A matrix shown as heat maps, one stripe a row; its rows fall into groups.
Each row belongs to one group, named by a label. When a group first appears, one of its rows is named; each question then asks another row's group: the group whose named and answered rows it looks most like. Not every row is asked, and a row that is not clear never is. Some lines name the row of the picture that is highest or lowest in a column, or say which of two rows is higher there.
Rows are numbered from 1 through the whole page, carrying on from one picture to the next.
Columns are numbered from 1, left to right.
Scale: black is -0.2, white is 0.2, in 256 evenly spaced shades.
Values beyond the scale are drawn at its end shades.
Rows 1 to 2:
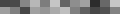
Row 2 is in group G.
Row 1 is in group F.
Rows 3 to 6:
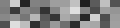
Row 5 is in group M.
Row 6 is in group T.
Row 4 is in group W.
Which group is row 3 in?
G
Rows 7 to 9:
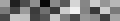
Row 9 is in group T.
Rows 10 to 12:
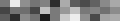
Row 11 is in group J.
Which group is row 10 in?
M
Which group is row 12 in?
W
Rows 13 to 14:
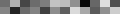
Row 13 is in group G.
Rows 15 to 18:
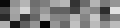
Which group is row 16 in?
T
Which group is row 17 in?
J
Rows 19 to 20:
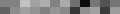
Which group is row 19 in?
M
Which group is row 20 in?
T
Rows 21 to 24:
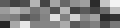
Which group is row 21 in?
F
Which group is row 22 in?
M
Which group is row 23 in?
J
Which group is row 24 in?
T
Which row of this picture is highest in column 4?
21
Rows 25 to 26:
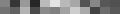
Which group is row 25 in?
J
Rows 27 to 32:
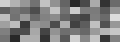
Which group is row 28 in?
J
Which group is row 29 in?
M
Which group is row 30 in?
M
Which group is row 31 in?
F
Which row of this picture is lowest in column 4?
28
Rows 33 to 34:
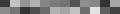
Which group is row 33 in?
T
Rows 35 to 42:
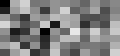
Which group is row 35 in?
T
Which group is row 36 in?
T
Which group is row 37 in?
G
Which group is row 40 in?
W
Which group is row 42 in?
T
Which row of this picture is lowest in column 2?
39
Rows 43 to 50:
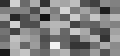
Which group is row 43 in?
G
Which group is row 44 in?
J
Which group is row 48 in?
T
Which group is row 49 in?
G
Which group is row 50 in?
T
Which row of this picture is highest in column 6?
49
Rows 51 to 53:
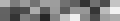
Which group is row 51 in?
M
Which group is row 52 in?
F
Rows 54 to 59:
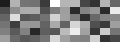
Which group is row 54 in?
G
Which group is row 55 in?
T
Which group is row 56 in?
G
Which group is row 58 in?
W
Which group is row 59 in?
J
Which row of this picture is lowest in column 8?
55
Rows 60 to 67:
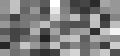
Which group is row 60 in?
G
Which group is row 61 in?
G
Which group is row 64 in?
F
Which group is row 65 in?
W
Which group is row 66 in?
T
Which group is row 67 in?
W
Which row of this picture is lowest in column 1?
66
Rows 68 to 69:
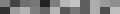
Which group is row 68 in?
W
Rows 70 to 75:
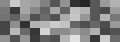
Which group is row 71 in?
F
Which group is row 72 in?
W
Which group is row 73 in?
G
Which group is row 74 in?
J
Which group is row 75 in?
W
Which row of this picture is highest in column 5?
74
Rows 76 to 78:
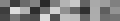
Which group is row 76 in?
W
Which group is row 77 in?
T
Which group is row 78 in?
J
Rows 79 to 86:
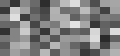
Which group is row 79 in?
W
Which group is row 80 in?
T
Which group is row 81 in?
G
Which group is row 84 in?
J
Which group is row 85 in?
T
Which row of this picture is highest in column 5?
86
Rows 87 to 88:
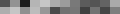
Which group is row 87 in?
G
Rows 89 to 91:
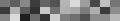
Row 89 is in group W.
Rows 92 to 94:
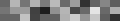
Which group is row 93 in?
T
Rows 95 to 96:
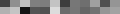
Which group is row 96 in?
G
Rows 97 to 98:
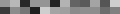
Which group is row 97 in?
M
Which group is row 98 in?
J
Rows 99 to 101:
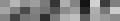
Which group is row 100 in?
M
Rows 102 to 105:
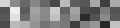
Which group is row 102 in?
M
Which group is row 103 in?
G
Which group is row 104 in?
G
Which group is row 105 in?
T
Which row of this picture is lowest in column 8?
105
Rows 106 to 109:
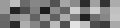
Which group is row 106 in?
M
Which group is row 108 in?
M
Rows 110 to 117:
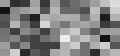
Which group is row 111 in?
T
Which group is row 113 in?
J
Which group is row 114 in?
W
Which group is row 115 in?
J
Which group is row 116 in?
W
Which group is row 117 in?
G
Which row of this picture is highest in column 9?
115
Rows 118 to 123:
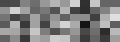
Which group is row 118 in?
J
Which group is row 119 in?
M
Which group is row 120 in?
F
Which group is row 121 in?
G
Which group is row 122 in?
M
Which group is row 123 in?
G
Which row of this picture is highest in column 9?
120
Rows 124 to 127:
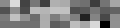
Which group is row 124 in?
G
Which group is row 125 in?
G
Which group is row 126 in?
M
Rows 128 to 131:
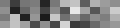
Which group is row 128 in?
W
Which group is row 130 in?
G
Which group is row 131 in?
M
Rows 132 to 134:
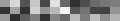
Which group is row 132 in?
G
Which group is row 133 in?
G
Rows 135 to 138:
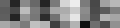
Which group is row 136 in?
W
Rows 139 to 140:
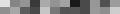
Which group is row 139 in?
M
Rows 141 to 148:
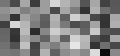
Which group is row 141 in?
J
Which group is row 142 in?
M
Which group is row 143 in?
F
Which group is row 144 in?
T
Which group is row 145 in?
J
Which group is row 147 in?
W
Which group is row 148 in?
J
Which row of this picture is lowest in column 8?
144
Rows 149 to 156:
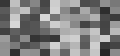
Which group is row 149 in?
G
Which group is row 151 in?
J
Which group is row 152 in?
G
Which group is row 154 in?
W
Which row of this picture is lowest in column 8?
150
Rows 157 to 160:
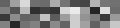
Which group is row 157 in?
T
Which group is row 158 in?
W
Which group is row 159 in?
J
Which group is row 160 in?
F
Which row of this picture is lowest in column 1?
159
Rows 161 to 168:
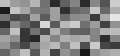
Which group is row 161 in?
M
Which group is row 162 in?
T
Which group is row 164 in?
J
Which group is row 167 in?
J
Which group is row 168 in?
M
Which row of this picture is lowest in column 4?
166
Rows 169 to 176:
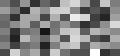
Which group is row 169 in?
W
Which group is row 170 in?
G
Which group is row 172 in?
M
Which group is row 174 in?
F
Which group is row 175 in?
W
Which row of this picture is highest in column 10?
176
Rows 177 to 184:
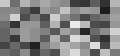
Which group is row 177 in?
M
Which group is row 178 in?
J
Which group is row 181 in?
M
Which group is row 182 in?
F
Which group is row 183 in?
J
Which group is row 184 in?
W
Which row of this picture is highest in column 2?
179
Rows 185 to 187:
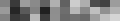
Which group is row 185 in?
F
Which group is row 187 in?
F
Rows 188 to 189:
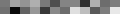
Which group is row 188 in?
M
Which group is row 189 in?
F
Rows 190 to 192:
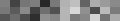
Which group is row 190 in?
W
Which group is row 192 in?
J
